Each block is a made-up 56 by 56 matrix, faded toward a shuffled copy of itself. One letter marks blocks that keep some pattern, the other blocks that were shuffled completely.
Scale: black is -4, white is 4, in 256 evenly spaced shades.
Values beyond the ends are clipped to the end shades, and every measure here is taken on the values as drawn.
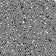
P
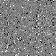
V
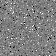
P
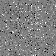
V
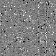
V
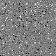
V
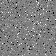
P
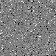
V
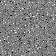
P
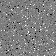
P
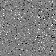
V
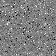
P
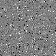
V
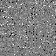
V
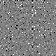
V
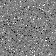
P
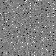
V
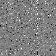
V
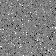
P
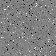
P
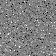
P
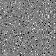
V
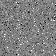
P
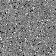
P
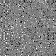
V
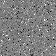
P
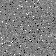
P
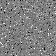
P
